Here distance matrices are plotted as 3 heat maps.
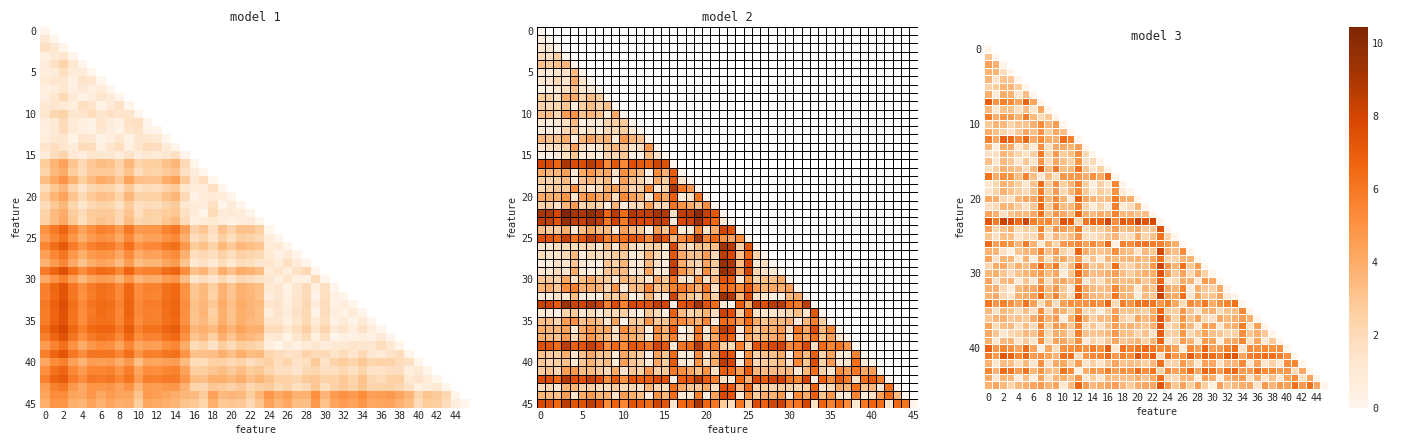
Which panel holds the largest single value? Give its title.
model 2
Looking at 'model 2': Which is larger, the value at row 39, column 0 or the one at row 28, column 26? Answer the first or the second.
the first
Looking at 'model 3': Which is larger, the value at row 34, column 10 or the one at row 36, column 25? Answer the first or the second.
the first
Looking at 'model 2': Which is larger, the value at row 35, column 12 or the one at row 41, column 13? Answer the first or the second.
the second
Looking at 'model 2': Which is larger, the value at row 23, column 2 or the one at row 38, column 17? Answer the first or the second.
the first
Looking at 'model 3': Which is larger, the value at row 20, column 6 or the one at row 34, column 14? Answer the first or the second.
the second
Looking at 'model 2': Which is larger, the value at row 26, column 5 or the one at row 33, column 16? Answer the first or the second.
the first
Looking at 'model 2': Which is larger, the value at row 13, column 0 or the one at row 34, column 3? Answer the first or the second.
the first
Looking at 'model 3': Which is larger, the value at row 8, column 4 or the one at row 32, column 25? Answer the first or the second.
the second
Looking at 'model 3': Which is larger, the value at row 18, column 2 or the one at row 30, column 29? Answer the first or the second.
the first
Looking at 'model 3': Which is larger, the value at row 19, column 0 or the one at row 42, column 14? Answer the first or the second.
the second
